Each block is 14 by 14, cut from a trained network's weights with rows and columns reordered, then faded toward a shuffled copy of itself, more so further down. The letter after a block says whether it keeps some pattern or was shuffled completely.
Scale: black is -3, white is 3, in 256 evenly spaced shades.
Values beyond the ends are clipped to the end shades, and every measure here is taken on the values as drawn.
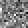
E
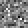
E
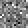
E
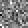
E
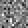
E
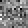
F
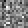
F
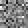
F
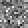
E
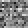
F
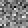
E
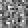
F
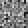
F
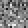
F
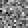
E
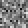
E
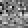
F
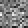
F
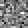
E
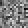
E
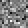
E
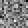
E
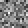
E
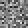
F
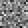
E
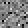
E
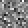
E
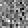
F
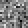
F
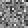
E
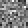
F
